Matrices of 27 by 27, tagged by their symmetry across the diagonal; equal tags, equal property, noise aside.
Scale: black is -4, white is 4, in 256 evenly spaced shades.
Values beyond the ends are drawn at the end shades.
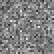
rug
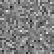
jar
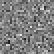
jar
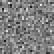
jar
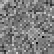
rug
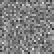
rug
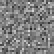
jar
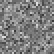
rug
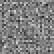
jar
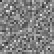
rug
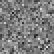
rug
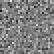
jar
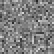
jar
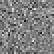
jar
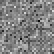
rug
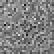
rug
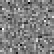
jar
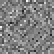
rug
